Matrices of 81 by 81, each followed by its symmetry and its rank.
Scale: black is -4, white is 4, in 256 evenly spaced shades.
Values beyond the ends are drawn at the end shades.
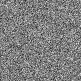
neither, full rank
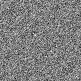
symmetric, full rank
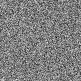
neither, full rank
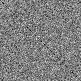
symmetric, full rank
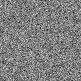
neither, full rank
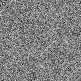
symmetric, full rank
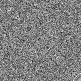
symmetric, full rank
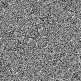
symmetric, full rank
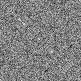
symmetric, full rank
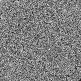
symmetric, full rank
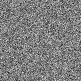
neither, full rank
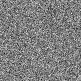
neither, full rank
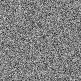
neither, full rank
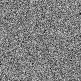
neither, full rank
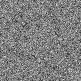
symmetric, full rank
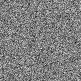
neither, full rank
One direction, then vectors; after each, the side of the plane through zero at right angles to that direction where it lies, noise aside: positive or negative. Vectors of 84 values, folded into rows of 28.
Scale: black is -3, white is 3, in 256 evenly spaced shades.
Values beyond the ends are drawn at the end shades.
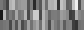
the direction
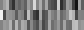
negative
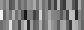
negative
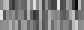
negative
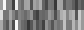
negative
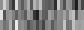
negative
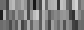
positive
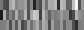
positive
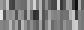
negative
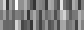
positive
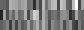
positive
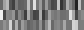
negative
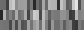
positive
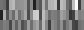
positive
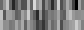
negative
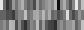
positive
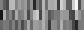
positive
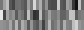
negative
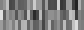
negative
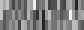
negative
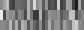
negative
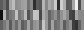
positive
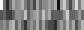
positive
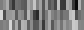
negative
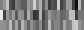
negative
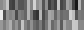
negative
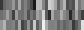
positive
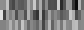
negative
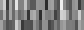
positive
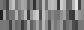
positive
